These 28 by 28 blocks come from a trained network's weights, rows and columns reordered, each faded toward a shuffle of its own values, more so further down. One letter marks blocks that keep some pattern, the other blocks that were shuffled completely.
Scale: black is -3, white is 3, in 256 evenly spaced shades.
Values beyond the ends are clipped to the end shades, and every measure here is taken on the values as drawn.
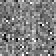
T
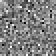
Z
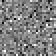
Z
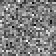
Z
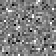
Z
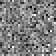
Z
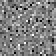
Z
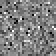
Z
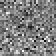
Z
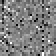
T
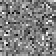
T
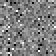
T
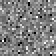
Z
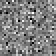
T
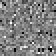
T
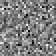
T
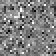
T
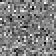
Z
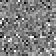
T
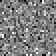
Z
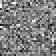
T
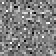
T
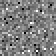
Z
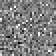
Z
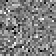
T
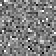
Z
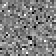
Z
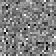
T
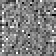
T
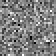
Z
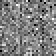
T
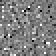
Z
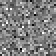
T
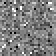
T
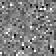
Z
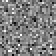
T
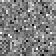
Z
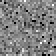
Z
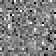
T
